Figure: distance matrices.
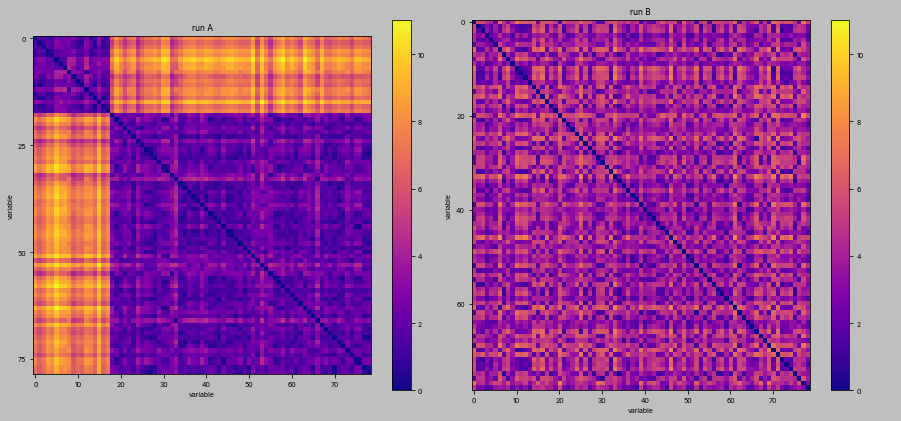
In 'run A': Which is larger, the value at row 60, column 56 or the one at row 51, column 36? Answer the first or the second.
the second
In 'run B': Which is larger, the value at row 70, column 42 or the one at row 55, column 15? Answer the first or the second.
the first
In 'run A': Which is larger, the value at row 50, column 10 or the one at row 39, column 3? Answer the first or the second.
the second
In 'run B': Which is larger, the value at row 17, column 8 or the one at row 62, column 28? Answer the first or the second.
the first
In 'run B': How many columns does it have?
79
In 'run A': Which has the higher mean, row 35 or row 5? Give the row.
5
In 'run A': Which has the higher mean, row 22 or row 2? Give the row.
2
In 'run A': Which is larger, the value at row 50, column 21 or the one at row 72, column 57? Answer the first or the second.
the first
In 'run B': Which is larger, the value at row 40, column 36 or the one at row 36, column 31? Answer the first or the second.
the second
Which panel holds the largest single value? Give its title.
run A
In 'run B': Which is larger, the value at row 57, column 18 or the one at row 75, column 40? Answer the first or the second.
the second
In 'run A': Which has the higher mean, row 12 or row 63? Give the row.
12
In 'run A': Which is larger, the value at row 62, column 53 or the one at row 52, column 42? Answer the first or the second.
the first
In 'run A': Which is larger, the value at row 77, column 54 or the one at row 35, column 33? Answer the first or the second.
the second
